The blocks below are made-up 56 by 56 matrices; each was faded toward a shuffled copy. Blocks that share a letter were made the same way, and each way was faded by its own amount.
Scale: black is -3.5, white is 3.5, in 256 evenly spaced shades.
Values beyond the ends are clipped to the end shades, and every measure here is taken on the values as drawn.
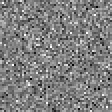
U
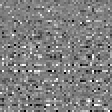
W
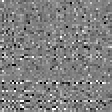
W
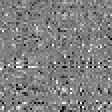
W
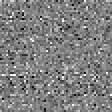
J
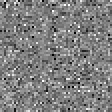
J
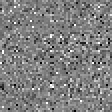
J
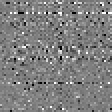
W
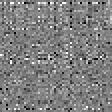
W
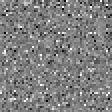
J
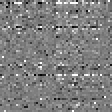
W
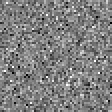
U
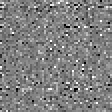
J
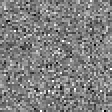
U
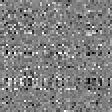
W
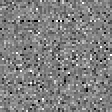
J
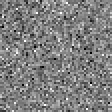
U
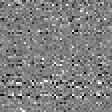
W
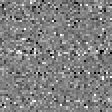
J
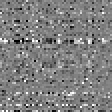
W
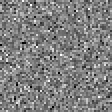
U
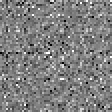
J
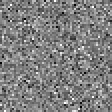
U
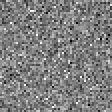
U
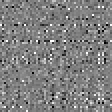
W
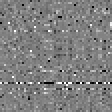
W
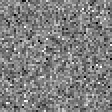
U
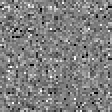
J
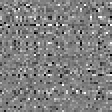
W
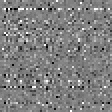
W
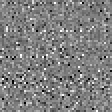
J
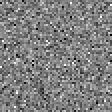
U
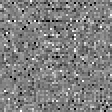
J
